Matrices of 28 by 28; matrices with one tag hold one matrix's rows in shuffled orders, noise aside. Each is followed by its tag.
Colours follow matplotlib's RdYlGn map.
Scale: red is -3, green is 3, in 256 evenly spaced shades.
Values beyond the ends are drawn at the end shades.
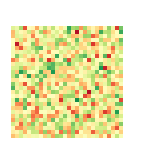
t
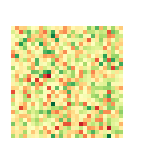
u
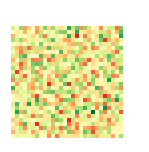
t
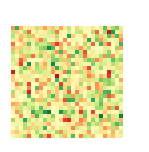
u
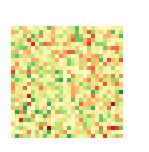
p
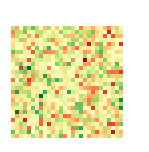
p
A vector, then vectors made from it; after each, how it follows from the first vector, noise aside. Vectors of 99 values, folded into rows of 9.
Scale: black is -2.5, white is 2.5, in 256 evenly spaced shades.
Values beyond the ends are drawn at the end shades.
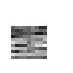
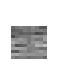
shrunk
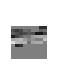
partly zeroed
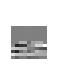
partly zeroed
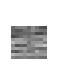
shrunk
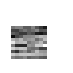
copied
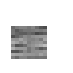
shrunk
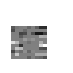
partly zeroed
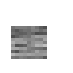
shrunk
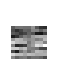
copied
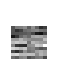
copied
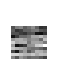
copied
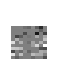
partly zeroed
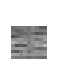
shrunk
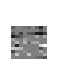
partly zeroed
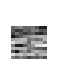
copied
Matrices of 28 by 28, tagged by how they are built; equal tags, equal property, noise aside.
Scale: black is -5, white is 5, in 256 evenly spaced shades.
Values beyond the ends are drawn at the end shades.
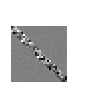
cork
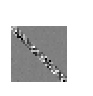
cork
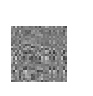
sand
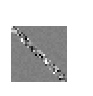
cork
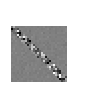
cork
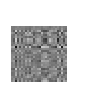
sand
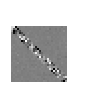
cork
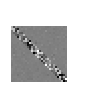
cork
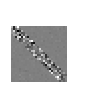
cork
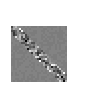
cork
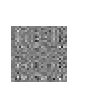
sand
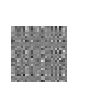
sand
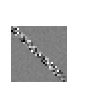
cork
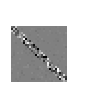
cork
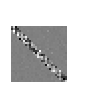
cork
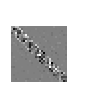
cork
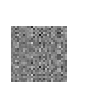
sand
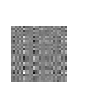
sand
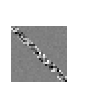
cork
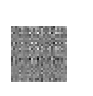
sand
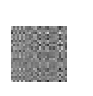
sand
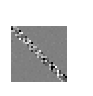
cork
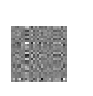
sand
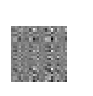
sand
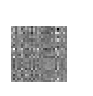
sand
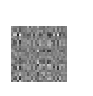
sand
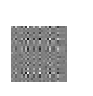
sand
